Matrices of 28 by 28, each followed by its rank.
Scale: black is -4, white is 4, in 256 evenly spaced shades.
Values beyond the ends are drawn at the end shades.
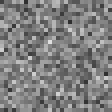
full rank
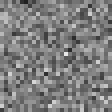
full rank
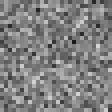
full rank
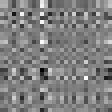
two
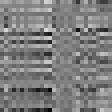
two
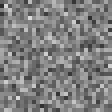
full rank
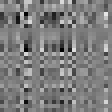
two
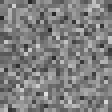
full rank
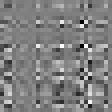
two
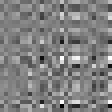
two
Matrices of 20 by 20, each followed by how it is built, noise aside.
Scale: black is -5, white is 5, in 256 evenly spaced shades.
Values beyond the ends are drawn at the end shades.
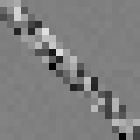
banded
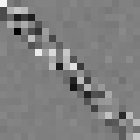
banded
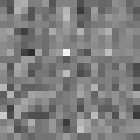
low rank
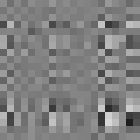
low rank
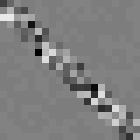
banded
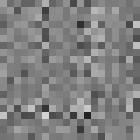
low rank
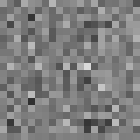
low rank
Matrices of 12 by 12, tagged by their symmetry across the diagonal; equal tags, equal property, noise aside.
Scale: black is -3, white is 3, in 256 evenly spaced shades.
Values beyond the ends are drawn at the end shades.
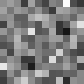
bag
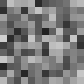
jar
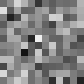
jar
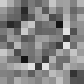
bag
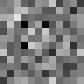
bag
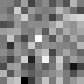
jar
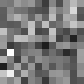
jar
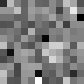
jar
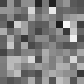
jar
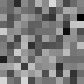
jar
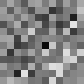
bag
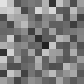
bag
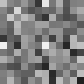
bag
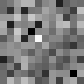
bag
